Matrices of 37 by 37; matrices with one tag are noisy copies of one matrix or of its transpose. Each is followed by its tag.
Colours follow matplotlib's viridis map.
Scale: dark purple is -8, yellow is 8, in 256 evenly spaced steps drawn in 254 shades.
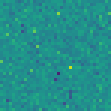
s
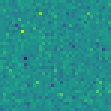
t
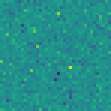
s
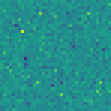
t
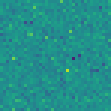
s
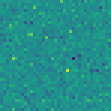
s
